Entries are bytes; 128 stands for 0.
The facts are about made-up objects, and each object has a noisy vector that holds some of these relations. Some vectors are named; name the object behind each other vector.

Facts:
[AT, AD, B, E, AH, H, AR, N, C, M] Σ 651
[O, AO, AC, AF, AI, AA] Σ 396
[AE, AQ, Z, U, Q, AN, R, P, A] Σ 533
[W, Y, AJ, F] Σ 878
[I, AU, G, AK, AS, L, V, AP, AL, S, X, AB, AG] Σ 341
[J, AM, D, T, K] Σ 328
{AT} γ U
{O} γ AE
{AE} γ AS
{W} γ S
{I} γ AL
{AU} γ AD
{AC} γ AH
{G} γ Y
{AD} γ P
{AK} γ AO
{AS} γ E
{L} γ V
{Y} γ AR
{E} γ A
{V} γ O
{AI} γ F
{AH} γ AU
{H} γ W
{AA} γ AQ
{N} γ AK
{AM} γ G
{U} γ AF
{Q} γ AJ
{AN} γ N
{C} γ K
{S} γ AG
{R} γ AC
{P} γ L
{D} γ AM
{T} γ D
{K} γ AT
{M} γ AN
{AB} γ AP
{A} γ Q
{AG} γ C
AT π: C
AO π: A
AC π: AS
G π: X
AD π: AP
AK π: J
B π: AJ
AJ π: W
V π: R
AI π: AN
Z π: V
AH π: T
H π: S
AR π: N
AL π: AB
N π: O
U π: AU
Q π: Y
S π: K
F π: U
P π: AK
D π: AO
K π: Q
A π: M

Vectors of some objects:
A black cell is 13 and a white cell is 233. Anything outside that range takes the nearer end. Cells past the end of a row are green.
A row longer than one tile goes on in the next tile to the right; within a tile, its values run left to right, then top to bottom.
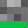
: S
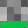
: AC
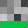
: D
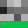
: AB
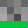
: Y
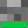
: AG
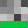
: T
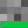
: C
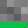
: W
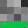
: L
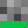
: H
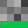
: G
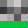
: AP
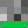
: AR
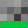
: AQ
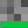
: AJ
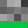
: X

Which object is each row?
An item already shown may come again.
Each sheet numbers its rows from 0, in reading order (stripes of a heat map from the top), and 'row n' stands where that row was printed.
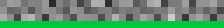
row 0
AA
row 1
E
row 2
AJ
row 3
I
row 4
C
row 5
X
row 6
AR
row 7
AQ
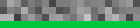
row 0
M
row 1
AJ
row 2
F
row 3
O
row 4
B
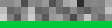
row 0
AF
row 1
AF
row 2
AL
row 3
AI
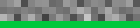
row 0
AT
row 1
Z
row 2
R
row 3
O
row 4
U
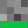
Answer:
P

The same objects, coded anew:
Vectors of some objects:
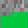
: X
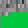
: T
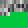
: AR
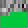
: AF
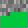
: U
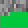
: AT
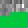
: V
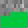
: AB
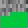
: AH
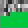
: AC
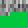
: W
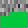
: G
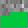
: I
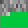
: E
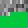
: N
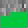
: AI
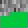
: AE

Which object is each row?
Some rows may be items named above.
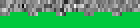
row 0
AF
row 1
N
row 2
AC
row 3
AK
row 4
R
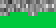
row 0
P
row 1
O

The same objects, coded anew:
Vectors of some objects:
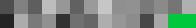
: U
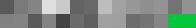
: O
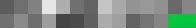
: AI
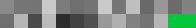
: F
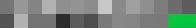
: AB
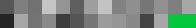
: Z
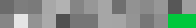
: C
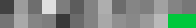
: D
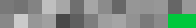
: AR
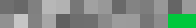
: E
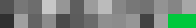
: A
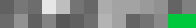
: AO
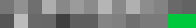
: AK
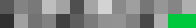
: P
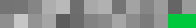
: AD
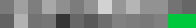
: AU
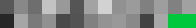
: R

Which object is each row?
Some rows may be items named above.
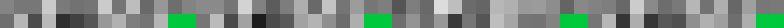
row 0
F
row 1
Y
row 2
AF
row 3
AJ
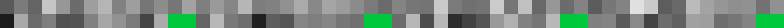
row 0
AN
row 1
G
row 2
F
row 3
O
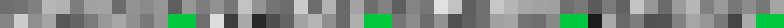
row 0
B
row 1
W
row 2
AC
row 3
AN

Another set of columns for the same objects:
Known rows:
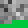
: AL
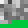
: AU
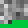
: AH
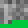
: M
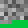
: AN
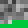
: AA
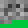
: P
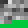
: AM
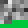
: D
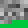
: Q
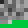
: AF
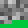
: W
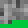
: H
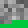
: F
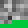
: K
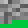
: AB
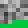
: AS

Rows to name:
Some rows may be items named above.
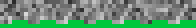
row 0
AC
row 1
F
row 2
O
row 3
AJ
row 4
O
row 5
AR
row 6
O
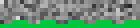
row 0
Y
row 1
G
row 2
E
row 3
P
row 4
U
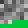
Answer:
AO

